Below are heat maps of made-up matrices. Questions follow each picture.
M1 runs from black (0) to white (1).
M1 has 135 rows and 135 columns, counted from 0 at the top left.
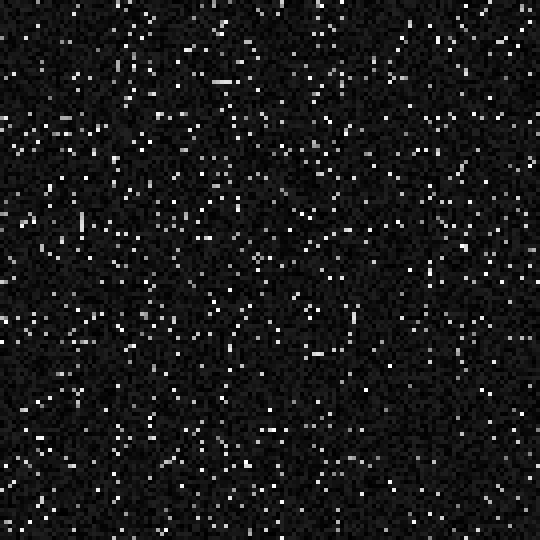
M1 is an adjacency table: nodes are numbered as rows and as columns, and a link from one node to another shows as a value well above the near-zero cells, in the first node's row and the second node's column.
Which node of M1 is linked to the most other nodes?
node 29
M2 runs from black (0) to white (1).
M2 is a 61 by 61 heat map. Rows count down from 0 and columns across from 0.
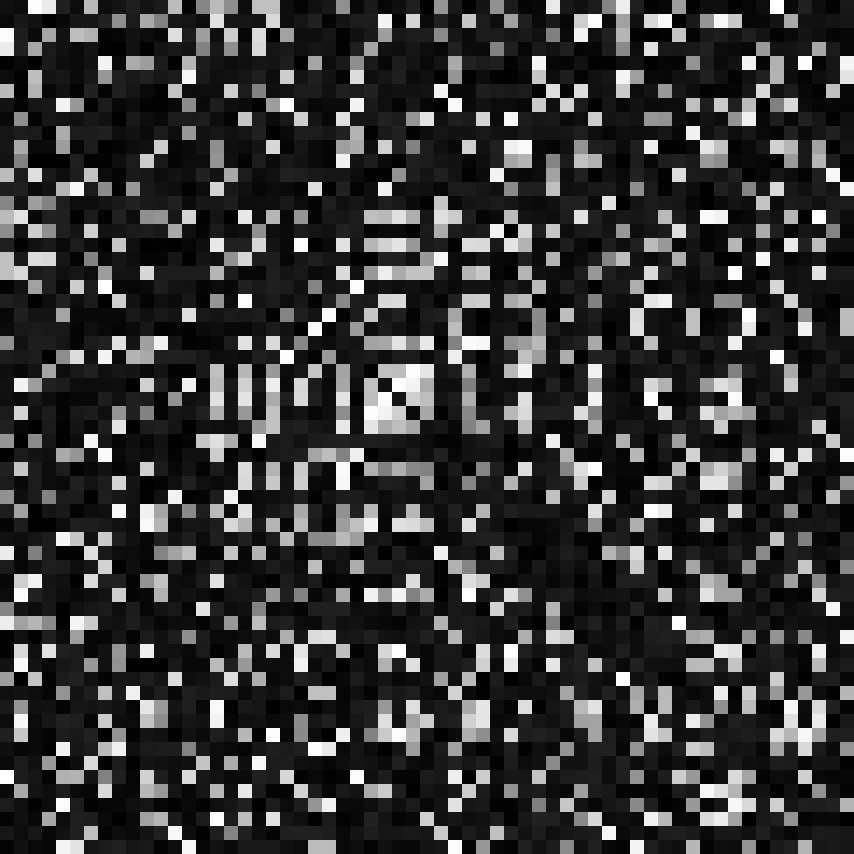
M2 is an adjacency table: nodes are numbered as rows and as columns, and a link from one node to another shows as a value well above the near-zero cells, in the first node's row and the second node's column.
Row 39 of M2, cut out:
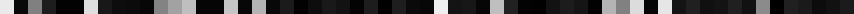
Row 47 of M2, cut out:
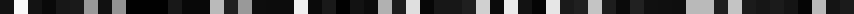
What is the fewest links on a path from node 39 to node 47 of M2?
1
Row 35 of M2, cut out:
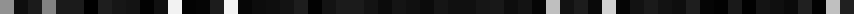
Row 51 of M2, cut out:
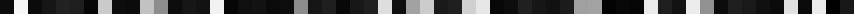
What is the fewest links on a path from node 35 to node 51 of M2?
3
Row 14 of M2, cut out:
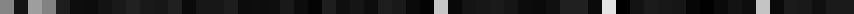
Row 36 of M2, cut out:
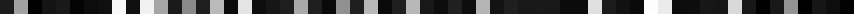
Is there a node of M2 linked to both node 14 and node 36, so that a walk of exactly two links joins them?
no
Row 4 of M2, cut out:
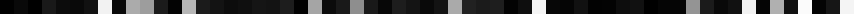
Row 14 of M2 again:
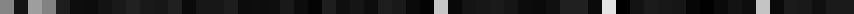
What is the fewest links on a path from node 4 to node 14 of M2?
3
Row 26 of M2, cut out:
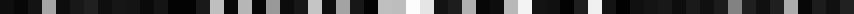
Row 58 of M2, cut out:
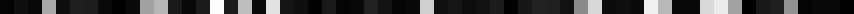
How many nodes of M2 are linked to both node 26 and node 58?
8
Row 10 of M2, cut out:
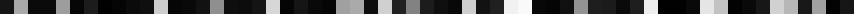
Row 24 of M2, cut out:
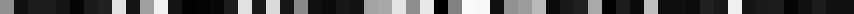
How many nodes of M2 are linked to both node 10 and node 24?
8
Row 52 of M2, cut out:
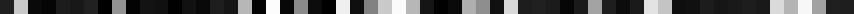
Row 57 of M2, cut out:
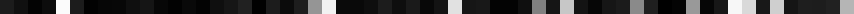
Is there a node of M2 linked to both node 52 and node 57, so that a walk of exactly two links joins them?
yes
